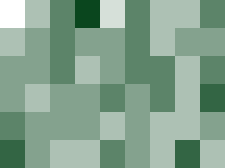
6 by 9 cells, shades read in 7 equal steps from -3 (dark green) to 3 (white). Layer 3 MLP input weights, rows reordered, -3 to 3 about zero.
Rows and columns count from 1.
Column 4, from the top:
-3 0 1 0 0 1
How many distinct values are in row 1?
5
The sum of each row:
2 0 -2 -2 2 -1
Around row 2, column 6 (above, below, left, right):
-1 -1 0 1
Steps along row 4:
up down same down up down up down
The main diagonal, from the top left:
3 0 -1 0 1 0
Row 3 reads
0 0 -1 1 0 -1 -1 1 -1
